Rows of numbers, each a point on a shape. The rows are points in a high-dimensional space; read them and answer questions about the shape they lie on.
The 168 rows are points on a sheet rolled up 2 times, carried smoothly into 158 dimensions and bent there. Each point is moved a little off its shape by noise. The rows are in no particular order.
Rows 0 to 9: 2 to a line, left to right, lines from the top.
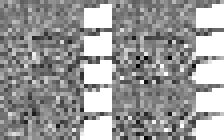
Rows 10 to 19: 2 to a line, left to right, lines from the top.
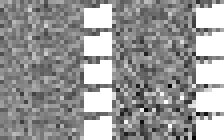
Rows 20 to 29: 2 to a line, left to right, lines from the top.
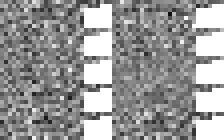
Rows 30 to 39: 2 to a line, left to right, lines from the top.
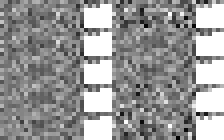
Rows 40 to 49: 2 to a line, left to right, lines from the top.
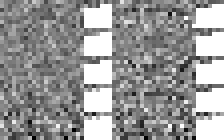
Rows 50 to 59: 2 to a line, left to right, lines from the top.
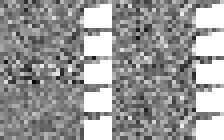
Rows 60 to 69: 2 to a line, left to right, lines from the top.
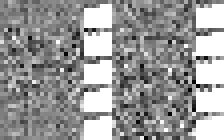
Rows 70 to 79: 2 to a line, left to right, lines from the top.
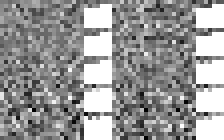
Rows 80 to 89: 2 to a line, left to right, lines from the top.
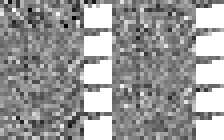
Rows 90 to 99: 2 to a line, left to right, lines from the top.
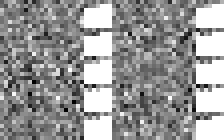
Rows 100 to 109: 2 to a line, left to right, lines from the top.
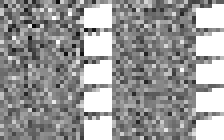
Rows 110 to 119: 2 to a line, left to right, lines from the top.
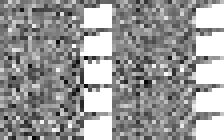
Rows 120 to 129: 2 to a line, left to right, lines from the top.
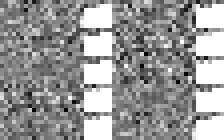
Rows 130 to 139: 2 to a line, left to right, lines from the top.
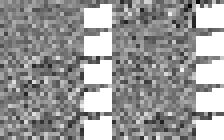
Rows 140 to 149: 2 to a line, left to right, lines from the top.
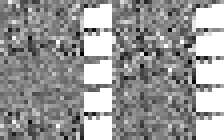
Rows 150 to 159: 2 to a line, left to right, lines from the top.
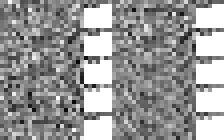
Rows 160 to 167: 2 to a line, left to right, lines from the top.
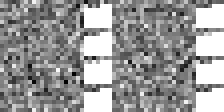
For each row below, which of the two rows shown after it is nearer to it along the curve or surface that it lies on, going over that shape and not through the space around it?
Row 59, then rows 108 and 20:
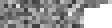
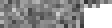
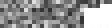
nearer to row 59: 108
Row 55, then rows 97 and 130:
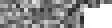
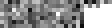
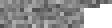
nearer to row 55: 97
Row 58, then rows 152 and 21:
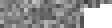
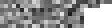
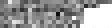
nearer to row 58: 21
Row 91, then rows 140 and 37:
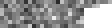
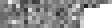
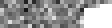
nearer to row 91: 37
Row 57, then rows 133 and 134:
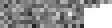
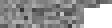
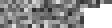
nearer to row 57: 133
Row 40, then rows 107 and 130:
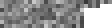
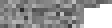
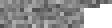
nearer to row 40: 130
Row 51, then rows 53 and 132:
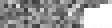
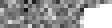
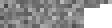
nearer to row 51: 53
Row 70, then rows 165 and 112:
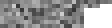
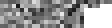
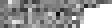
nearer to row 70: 112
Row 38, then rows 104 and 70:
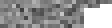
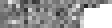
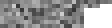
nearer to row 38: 70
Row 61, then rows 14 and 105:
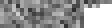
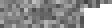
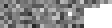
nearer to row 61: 14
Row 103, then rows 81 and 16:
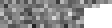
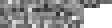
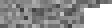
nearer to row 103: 16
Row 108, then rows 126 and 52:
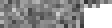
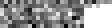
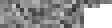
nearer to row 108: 52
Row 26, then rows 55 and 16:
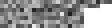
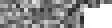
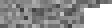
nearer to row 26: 55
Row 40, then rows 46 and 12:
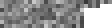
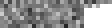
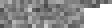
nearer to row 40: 12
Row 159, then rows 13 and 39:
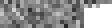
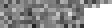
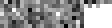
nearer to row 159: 13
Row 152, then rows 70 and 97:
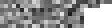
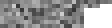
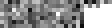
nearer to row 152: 97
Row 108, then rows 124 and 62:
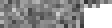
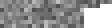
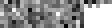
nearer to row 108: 124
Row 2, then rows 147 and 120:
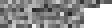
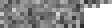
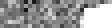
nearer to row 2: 120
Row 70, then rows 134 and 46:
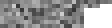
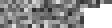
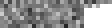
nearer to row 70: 46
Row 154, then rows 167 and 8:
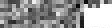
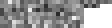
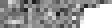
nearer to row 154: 167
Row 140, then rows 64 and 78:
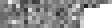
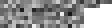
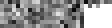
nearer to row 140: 64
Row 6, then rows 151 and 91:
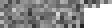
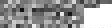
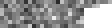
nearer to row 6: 91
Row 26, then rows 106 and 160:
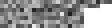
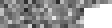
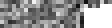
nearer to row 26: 160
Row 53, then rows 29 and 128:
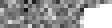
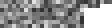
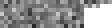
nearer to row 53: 128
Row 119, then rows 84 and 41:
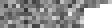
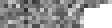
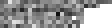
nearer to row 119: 84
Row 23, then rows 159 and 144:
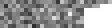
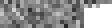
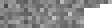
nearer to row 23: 159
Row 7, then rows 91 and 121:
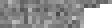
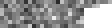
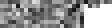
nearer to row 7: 91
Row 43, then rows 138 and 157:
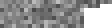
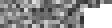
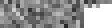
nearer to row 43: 157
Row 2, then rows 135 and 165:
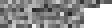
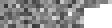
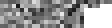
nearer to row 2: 165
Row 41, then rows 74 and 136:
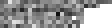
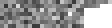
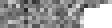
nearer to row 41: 136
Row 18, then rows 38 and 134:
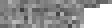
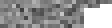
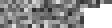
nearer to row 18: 38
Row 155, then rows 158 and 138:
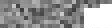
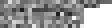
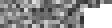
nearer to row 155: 158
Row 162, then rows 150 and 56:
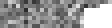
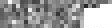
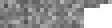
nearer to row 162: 150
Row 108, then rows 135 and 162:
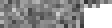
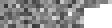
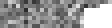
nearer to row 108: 135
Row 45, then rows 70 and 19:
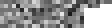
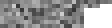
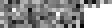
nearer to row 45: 19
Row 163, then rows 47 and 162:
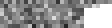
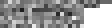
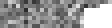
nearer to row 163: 162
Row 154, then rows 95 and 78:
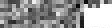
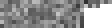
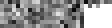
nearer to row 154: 78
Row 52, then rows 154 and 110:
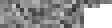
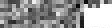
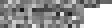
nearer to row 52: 110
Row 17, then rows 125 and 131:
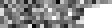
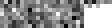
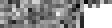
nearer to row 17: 125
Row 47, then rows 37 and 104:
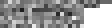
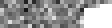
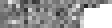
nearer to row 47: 104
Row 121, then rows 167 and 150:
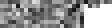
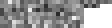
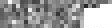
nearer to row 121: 167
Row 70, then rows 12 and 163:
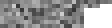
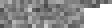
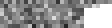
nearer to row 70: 12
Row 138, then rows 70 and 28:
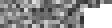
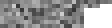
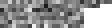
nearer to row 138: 28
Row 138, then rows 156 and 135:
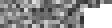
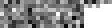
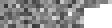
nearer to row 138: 156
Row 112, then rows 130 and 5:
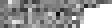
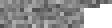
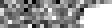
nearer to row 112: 130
